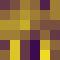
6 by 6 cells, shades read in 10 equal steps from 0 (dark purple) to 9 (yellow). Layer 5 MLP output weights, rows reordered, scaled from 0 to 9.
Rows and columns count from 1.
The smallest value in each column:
2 3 2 0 1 2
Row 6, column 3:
2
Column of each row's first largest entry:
3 3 3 1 2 5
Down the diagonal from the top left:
2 5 7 2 7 3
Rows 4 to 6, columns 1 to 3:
5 5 4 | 2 8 2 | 4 8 2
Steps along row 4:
same down down up down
